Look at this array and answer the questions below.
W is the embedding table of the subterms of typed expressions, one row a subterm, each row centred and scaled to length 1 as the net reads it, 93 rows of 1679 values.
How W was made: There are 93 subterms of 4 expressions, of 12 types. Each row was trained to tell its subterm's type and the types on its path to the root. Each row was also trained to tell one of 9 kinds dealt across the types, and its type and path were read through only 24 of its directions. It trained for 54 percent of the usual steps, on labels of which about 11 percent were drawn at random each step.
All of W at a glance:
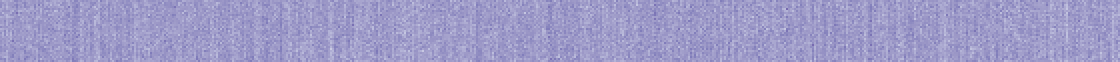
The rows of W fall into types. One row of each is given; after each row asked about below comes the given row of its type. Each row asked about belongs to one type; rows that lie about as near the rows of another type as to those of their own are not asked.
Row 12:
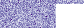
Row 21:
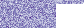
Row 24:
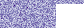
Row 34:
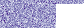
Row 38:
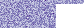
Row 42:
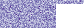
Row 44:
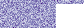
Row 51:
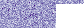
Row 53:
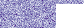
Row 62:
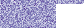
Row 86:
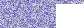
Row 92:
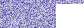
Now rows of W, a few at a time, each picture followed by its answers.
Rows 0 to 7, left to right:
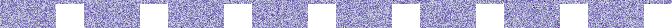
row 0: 62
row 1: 42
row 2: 42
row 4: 86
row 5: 92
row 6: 62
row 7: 42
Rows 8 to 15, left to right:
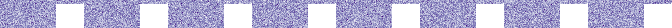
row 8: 92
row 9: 53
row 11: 24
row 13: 21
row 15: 42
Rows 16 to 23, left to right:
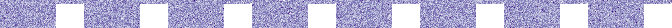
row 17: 38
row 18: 34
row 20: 62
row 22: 86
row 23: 12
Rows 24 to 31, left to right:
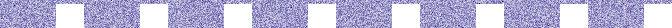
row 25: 12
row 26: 51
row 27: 62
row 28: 92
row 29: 38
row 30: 38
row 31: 24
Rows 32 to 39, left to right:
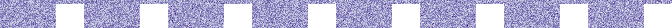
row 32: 24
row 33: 62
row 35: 92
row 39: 34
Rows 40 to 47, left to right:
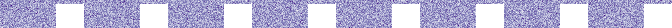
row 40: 34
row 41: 38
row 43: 44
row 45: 51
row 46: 53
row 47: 12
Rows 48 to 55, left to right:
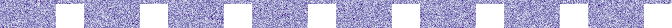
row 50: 42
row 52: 51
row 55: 62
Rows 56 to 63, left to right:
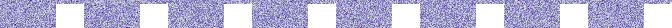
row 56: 21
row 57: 38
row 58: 62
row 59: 34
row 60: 86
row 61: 24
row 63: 53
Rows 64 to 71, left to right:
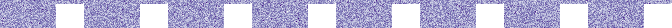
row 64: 44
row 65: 38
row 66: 24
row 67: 86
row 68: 51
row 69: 24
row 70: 92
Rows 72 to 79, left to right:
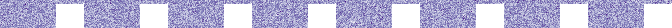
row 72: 92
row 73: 44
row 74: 62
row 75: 24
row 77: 12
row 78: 86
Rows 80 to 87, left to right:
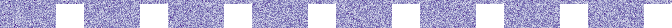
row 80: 53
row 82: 34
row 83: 86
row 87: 53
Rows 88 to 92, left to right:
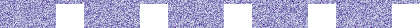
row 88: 53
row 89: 86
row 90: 24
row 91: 44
